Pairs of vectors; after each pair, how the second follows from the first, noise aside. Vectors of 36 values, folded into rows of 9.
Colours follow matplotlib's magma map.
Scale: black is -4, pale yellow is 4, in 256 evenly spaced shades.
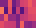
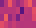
partly zeroed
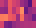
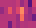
partly zeroed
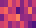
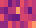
negated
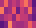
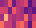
wrapped around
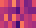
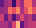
negated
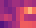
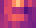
wrapped around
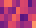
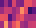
wrapped around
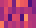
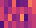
negated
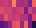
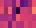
wrapped around
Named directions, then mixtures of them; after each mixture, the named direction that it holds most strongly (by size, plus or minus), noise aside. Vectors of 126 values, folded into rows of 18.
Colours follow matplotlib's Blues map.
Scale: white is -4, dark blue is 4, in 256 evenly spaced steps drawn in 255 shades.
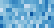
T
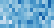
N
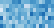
T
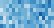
N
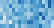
N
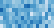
T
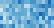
N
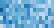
N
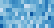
T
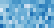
T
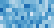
T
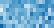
T
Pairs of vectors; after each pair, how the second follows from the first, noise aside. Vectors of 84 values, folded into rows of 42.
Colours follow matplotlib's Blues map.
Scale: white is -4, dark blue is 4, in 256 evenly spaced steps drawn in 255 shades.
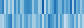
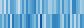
reversed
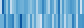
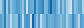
wrapped around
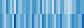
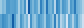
wrapped around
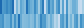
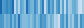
copied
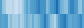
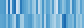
sign-scrambled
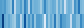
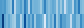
copied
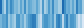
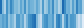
copied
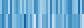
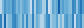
reversed
